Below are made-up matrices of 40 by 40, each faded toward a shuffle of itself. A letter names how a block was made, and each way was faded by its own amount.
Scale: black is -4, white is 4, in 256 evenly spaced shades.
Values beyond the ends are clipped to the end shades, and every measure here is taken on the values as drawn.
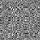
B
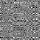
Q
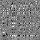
Q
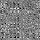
B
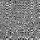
B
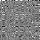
Q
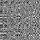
B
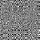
Q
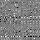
Q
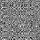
B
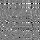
Q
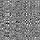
B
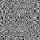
B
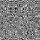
B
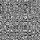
B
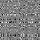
Q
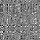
B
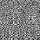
B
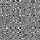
Q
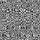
B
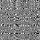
Q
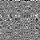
Q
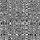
Q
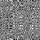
B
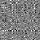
B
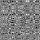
Q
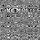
Q
